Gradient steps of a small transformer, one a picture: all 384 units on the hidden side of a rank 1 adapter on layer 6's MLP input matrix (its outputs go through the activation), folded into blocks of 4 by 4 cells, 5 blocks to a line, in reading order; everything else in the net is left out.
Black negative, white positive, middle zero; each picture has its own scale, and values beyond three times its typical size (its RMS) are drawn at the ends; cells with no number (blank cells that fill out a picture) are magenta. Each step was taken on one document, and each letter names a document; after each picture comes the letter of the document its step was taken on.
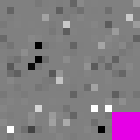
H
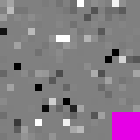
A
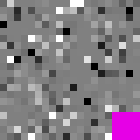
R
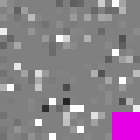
A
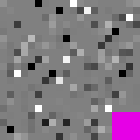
H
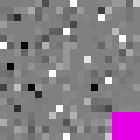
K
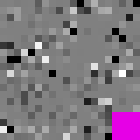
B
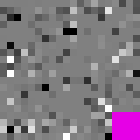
B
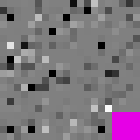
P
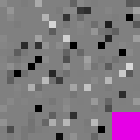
H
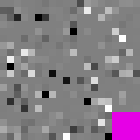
B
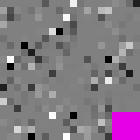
K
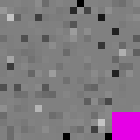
B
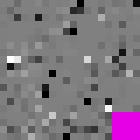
B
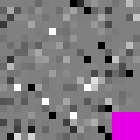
K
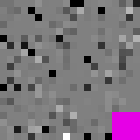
R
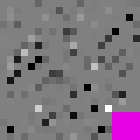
H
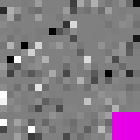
P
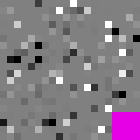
H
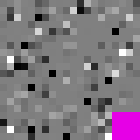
B
